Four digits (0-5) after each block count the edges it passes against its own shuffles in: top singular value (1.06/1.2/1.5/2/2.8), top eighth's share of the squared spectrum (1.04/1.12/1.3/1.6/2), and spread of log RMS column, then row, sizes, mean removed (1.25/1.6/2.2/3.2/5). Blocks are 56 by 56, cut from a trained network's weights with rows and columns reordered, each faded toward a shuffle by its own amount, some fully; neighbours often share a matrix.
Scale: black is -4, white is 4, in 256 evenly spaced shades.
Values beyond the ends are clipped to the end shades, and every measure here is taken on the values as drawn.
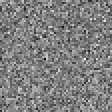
2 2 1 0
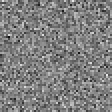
0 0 0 0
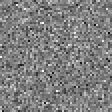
0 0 0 0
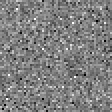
0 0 0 0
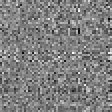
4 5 2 2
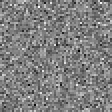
0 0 0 0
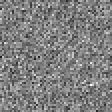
2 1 0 0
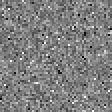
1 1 0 0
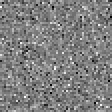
0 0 0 0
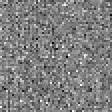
2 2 0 1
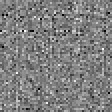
2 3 0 1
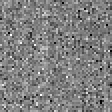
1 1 0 0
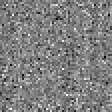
1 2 0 1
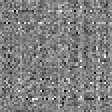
3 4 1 3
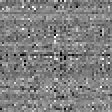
3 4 2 2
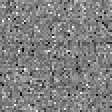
1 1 1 0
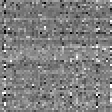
3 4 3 1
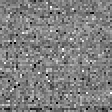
2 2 1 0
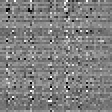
3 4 3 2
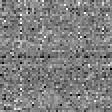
3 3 2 1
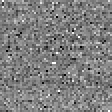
1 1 0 0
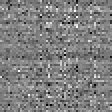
3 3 3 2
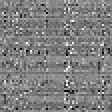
3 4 3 2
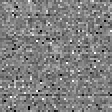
2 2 1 0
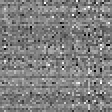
3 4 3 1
